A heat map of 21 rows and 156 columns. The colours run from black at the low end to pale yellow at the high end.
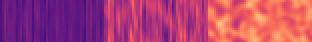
It is made of 1 by 3 panels. Panel 1,1: low, streaked downward, faint in contrast. Panel 1,2: middling, streaked downward. Panel 1,3: high, blotchy.
